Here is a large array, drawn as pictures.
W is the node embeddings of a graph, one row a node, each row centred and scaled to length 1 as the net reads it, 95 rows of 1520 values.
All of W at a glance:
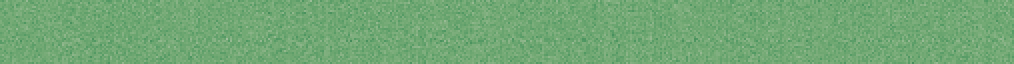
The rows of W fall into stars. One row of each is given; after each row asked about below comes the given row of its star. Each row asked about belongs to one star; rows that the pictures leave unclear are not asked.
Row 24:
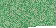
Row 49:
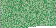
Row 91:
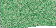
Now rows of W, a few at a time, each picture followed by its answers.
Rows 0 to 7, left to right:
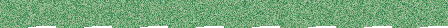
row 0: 49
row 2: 49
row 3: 24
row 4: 49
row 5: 91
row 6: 24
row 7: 91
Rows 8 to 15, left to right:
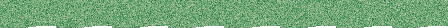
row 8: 24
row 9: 91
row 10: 49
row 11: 91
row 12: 91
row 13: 49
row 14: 49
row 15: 91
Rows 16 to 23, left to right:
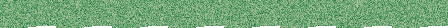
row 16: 24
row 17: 91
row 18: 49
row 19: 49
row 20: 49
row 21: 49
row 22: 91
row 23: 49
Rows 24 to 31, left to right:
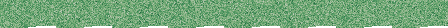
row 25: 91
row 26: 24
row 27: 49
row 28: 24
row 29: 91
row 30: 49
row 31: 91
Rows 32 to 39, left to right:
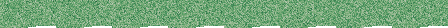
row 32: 49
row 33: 91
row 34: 49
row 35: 49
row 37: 24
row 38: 91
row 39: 49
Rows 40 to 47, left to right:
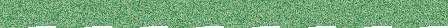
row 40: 49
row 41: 24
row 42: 49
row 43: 91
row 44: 49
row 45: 24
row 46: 91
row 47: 24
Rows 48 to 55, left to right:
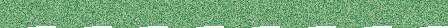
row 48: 24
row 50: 91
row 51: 24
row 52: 24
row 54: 24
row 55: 49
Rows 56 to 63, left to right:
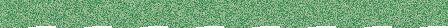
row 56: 49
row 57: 49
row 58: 91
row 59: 91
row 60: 91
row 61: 91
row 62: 91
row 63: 24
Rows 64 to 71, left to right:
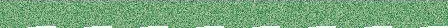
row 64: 91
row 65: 24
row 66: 24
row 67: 24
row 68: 49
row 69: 49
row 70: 49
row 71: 49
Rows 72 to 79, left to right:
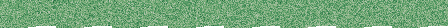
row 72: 49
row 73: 91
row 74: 24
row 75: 49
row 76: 49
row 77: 91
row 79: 91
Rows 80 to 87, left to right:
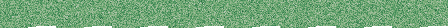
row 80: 49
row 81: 91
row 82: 49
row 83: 91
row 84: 49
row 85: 24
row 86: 24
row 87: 24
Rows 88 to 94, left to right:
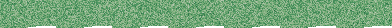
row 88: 91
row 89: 49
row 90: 24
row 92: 24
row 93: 49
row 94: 24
